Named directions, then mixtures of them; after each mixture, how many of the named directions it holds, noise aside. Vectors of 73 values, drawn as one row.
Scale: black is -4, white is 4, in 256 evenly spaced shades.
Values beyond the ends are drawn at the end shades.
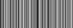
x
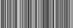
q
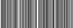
two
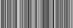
one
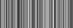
one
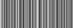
one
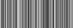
one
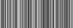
one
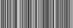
one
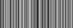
one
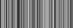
one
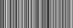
two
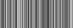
two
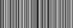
one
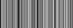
two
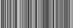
one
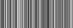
two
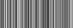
two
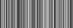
one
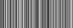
two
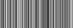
two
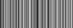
one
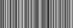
two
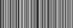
one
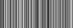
two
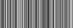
two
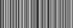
one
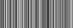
two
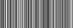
two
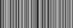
one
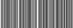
two
